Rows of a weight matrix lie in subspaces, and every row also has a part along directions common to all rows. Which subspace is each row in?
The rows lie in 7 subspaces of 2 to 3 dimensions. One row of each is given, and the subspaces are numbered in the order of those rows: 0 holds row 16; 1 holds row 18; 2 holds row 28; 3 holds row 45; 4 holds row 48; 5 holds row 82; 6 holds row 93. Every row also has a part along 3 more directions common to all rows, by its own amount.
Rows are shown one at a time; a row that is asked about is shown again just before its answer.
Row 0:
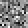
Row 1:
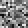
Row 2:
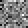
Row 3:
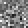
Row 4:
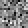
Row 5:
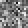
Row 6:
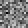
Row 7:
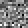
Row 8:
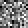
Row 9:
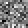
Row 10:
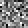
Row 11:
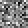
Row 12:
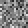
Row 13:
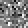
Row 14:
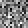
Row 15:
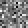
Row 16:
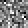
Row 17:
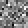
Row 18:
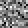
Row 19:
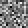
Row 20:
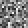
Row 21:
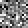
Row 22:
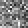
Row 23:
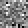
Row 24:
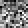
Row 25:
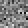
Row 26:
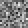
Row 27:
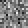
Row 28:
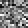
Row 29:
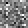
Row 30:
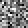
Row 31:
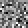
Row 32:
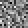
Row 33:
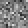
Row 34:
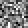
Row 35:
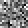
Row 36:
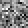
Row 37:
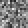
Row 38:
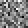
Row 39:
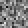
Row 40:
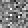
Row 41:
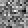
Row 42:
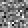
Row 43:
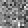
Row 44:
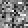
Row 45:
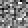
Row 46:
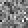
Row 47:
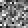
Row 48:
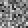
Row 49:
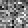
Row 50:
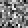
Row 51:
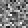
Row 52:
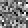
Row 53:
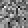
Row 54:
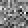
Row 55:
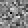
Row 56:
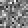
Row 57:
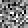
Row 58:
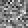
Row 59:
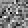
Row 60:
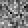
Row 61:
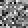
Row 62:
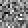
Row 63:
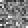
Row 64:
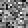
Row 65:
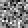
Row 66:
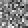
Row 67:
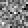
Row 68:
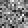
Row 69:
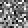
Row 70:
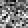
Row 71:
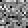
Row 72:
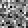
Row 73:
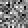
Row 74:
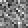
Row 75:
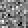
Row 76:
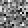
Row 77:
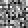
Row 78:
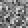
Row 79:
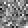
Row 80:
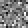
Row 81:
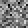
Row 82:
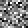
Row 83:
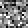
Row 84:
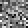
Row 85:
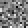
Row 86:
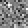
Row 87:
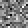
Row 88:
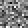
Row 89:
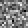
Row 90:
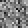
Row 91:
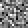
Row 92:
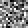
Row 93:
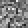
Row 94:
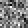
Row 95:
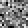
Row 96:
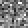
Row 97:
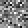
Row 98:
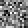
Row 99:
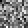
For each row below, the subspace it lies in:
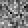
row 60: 6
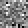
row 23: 3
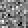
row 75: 2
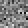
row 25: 1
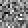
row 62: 3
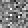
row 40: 4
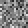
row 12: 4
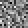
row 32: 1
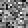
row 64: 3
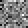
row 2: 2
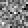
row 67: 6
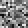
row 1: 2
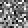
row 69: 0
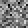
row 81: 4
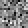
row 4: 5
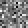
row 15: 2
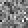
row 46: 0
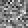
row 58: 5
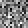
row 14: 5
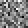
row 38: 0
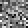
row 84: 2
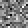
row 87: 4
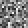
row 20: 6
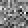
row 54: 1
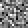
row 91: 1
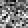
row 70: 6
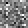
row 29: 3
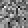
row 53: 6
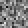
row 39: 1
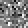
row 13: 4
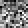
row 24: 6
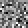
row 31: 3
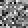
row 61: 1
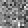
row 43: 5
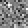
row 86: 0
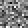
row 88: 1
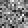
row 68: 4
